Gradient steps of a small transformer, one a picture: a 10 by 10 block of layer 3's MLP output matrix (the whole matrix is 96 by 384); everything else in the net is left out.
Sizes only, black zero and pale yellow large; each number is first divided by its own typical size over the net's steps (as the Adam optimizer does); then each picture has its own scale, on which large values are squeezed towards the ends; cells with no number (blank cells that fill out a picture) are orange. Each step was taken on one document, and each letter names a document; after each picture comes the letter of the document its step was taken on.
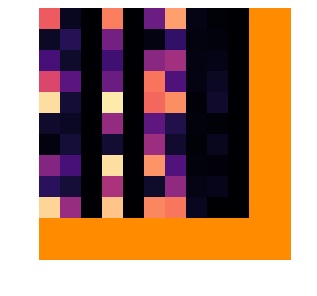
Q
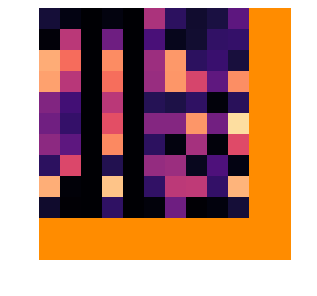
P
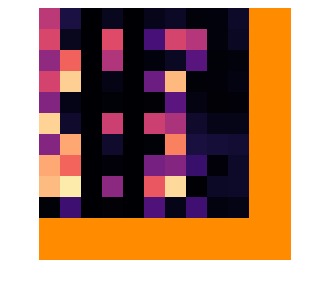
P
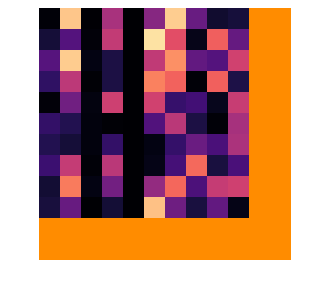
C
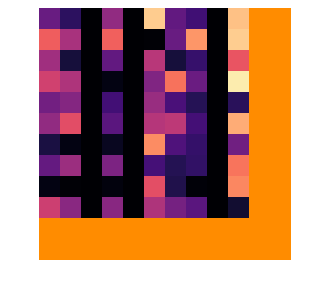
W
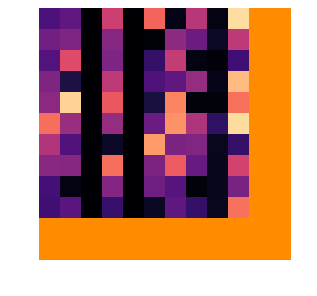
W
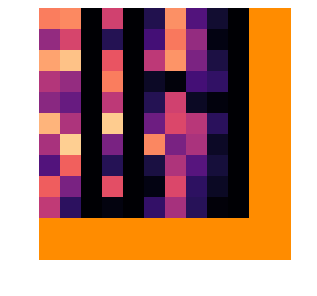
Q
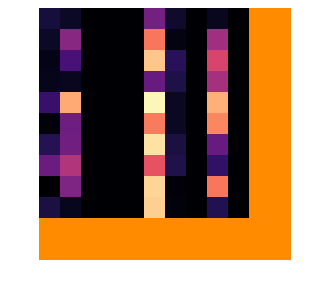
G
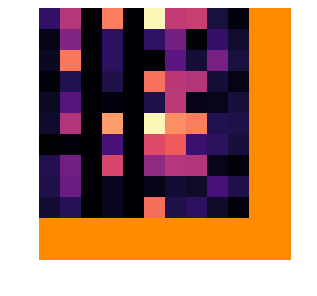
C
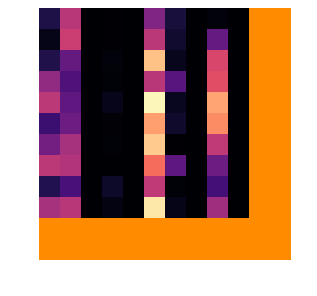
G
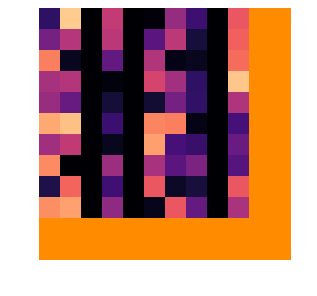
W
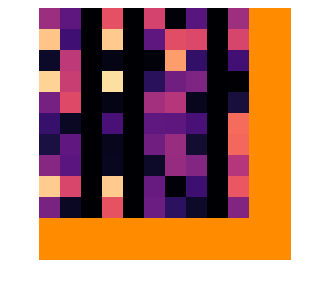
P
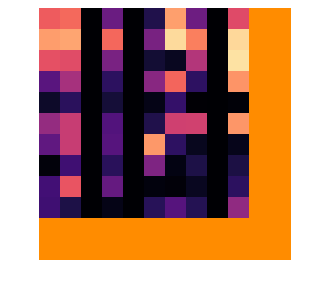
W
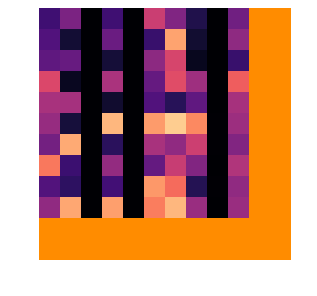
W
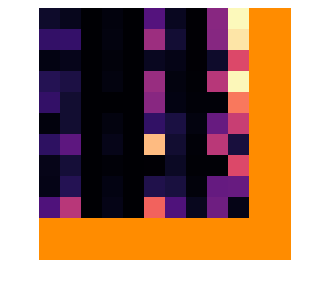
G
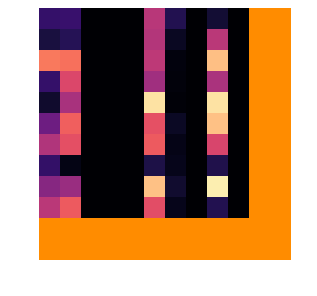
G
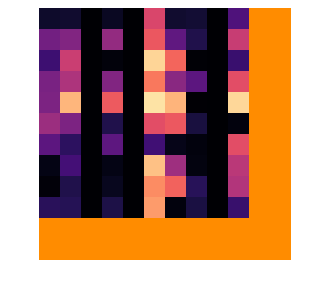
P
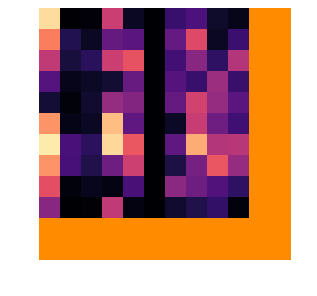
Q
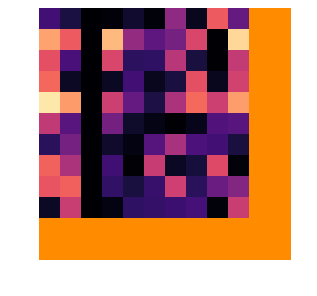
Q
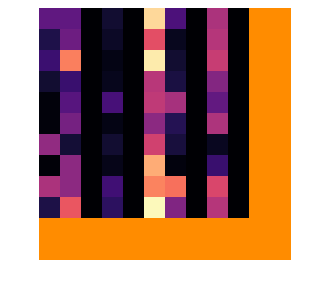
G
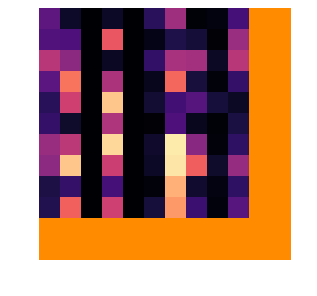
Q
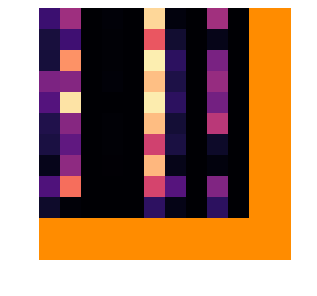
G
